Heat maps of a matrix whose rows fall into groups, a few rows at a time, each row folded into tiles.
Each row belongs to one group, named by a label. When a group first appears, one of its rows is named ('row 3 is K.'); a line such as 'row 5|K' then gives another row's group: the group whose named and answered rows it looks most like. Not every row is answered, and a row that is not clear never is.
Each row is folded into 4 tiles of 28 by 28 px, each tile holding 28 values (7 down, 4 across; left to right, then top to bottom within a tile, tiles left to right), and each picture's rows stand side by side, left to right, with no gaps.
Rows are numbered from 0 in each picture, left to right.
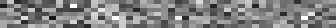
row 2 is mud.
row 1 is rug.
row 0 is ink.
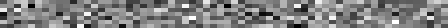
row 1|ink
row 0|mud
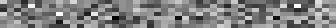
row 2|ink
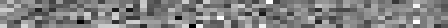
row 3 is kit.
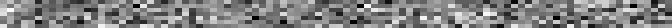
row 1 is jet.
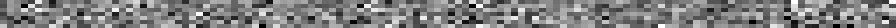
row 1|mud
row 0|jet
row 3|jet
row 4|jet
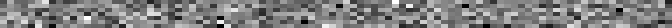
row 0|rug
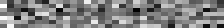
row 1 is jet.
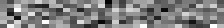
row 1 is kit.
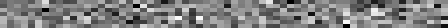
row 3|ink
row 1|jet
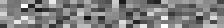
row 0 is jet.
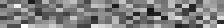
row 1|ink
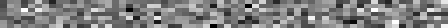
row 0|jet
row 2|jet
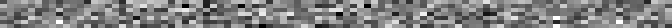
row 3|mud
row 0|mud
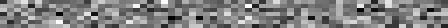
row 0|mud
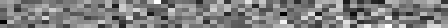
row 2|mud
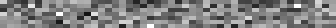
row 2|ink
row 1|ink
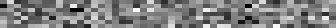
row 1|jet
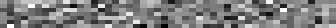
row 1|rug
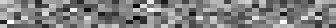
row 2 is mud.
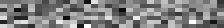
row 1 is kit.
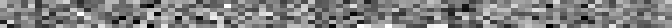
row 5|jet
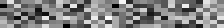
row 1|ink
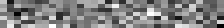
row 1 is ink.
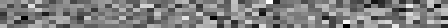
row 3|ink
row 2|rug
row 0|jet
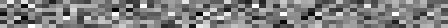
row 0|jet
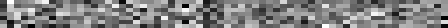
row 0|rug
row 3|ink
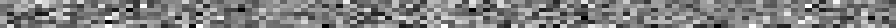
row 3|ink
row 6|rug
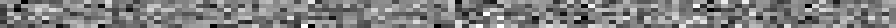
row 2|mud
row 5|jet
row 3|kit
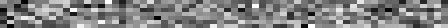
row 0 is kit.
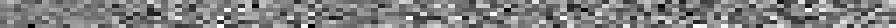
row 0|kit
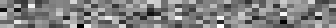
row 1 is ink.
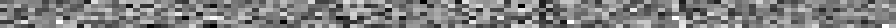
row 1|rug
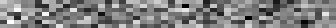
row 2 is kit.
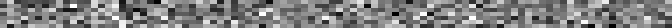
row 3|mud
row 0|ink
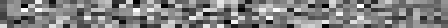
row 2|kit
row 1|jet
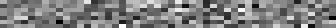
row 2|mud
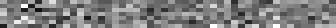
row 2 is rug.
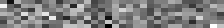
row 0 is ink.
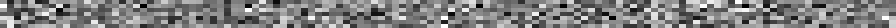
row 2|jet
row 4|mud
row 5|ink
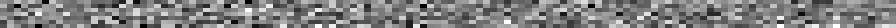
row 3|mud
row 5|mud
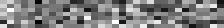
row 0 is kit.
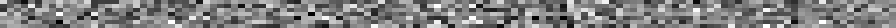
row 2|rug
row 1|mud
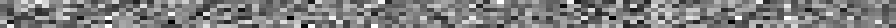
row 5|ink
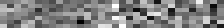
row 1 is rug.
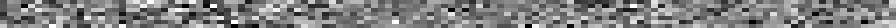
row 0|jet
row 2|kit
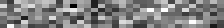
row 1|kit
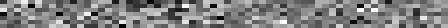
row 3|jet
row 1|ink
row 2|mud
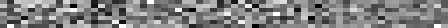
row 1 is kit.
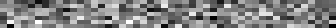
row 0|ink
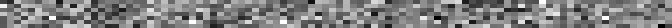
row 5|kit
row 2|mud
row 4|ink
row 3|rug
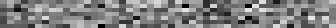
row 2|jet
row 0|kit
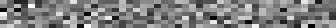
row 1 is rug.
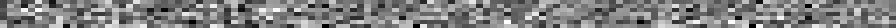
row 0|jet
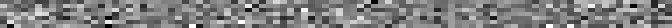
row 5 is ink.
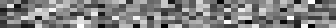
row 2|mud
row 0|kit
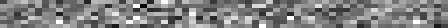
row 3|kit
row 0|mud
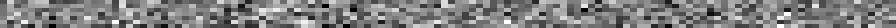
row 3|kit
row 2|kit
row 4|mud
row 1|rug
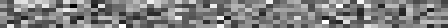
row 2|rug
